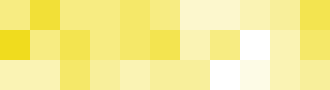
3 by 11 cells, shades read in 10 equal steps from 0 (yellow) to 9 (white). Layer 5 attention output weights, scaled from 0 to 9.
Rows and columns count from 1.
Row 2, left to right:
0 4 2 4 3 2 6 4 9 6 3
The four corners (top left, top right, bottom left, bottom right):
4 2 6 5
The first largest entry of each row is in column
7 9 8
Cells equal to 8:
1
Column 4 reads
4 4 5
